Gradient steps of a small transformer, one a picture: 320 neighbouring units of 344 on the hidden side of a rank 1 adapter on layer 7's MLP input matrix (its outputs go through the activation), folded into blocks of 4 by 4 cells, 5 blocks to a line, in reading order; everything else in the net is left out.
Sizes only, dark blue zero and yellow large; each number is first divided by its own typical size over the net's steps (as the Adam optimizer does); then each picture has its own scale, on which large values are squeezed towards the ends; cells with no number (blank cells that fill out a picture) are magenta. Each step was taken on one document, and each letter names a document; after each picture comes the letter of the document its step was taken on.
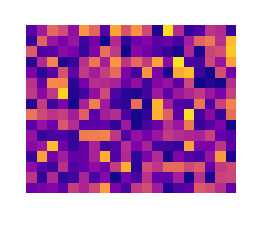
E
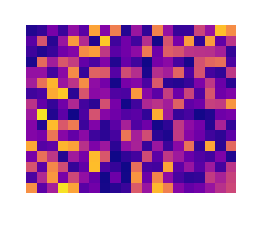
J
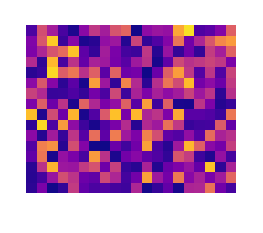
E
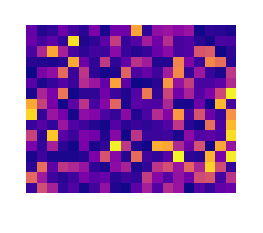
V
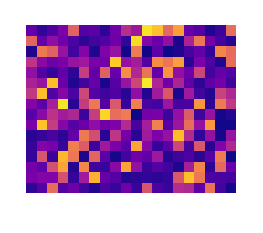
E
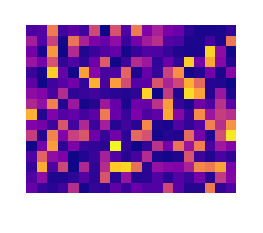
V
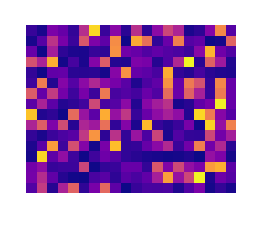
V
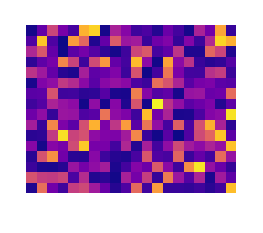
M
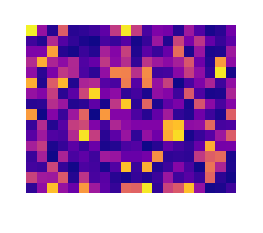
E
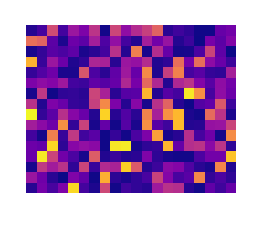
V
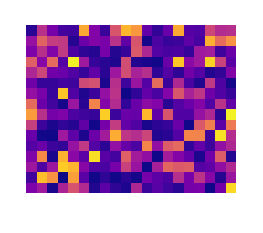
M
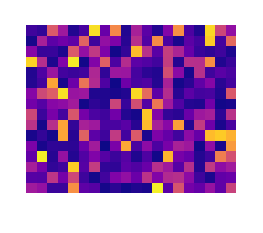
M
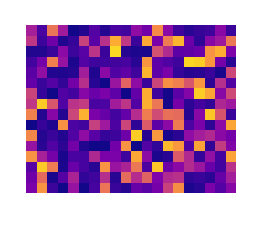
V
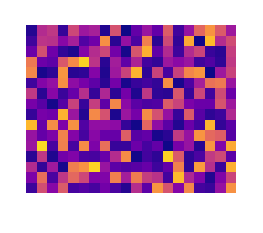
J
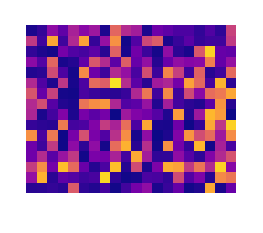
V
